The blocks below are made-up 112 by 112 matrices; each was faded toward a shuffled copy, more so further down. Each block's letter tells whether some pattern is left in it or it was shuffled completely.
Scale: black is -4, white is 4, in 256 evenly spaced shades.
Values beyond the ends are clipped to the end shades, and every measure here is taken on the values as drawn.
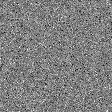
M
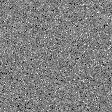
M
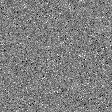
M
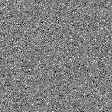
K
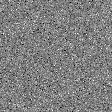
M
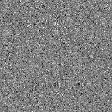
K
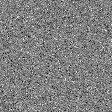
M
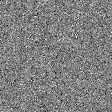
M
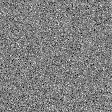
M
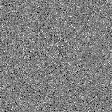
K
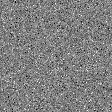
M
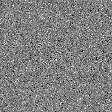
K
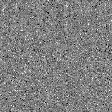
K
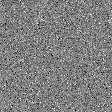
M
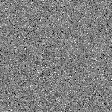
K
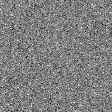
K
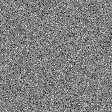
M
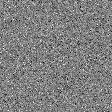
M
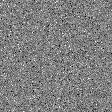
M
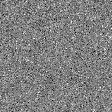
K
